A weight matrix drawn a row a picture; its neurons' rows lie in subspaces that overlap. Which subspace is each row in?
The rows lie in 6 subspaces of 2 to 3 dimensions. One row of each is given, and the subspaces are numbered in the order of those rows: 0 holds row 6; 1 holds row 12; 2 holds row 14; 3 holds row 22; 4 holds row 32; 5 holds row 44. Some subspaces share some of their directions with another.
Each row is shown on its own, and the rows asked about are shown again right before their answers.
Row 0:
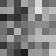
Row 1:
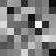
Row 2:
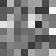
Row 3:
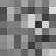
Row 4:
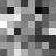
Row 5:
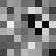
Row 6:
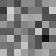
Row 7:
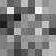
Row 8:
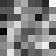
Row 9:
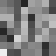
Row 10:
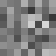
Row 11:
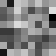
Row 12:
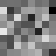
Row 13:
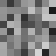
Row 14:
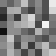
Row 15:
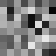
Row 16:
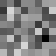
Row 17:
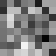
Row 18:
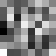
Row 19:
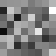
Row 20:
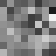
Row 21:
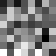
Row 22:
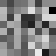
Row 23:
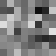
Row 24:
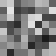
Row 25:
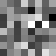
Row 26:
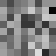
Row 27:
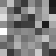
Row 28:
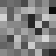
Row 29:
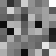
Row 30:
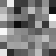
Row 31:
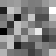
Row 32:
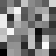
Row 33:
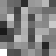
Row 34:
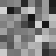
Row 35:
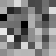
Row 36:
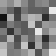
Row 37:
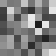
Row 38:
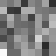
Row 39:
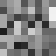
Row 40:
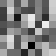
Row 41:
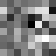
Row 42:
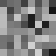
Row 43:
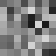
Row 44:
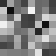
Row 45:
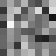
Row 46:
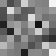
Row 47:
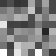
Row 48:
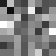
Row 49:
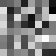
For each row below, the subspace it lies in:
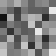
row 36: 4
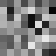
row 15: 2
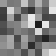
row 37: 3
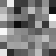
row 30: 2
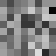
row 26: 3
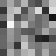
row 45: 0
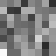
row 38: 4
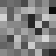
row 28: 4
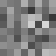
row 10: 1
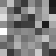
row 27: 2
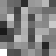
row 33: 4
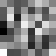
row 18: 4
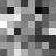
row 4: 5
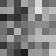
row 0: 5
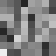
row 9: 4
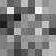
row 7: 5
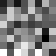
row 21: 0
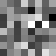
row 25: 1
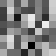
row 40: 2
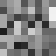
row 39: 1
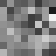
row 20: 2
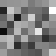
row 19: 1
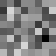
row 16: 0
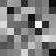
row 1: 3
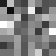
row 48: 5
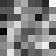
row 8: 2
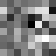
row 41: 5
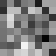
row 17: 0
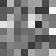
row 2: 5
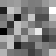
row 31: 1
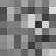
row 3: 5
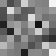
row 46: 3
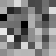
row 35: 4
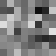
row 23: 5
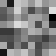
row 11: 2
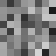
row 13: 3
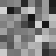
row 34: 4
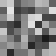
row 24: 2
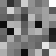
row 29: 3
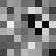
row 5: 0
